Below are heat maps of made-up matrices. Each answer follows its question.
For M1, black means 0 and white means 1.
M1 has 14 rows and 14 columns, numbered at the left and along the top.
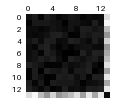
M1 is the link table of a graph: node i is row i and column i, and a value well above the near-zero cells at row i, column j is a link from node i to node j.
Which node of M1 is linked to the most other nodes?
node 13
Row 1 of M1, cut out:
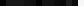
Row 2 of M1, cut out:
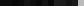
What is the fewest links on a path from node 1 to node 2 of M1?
2
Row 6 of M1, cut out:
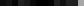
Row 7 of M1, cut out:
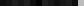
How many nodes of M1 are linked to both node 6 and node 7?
1
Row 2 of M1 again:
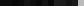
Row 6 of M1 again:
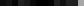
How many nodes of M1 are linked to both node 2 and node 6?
1
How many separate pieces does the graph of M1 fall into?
1
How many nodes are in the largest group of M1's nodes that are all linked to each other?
2
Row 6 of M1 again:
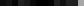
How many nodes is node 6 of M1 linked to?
1
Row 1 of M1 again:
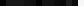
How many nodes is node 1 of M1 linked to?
1
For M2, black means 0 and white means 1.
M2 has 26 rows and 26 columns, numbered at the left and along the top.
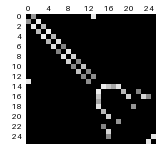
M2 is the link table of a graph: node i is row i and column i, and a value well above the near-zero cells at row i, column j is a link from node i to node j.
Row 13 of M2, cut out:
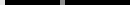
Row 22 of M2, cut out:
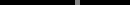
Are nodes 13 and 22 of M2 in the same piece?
no
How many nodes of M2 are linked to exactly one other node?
7
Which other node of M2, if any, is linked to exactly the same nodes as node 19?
node 22
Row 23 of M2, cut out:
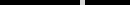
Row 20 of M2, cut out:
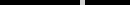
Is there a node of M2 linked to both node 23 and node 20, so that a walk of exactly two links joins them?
yes
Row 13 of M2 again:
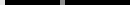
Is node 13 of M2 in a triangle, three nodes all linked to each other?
no
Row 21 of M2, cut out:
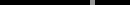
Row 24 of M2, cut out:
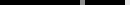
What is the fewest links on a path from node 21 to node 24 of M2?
4
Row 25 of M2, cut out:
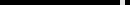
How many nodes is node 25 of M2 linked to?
1
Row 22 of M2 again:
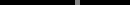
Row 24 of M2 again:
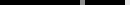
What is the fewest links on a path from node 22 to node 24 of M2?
4
